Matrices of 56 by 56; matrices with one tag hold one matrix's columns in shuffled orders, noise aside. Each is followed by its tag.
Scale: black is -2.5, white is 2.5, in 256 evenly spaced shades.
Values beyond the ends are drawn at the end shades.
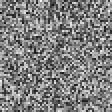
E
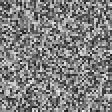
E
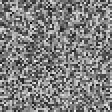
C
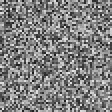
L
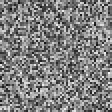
C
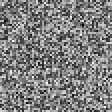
L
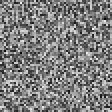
C
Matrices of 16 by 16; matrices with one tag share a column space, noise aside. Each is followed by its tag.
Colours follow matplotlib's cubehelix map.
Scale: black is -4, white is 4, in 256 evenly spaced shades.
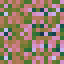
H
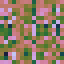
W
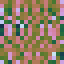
W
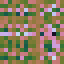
H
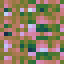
H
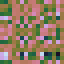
W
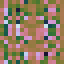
W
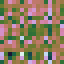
W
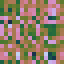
W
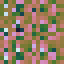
H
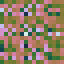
H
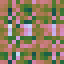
W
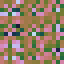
H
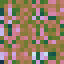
W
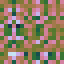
W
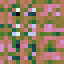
H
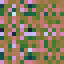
H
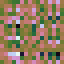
W
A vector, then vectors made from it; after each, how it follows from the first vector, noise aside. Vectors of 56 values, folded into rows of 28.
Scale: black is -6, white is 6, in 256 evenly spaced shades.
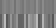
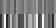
scaled up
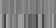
negated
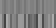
negated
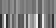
scaled up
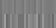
shrunk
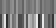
scaled up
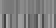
negated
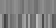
sign-scrambled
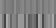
negated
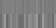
shrunk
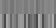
negated
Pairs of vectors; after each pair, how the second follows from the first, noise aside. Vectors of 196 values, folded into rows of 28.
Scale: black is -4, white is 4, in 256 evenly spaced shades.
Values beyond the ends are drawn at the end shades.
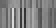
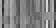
wrapped around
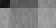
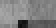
wrapped around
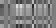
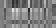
wrapped around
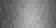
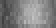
wrapped around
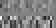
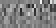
wrapped around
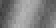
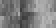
wrapped around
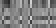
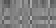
shrunk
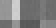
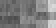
wrapped around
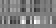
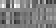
wrapped around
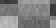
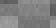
shrunk
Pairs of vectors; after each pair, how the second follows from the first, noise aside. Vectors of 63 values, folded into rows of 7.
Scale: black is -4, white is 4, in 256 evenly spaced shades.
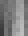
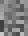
sign-scrambled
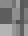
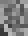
sign-scrambled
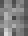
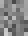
sign-scrambled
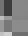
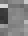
wrapped around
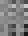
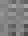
shrunk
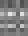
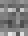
wrapped around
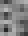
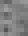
shrunk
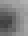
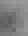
shrunk
